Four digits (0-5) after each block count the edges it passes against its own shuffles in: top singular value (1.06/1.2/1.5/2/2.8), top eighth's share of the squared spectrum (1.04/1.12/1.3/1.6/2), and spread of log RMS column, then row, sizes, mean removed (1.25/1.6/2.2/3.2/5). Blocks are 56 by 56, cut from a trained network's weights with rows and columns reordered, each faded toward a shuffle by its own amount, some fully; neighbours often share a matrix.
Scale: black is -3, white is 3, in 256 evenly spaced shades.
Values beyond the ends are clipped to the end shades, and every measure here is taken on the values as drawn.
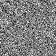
1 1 0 0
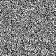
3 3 1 0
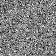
0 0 0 0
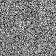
2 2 0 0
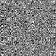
3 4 2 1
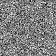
1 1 0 0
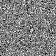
2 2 0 0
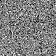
0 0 0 0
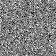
0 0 0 0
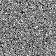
0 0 0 0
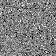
1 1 0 0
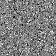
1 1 0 0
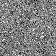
0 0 0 0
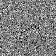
1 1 0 0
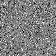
0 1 0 0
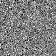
1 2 0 0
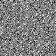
1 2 0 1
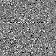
2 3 1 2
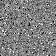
1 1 0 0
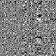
3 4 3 2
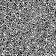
0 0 0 0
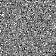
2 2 1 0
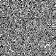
2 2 0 0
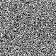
2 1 0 0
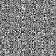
3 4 2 1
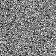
1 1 0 0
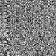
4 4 2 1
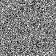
1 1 0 0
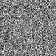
3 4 1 1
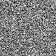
2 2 0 0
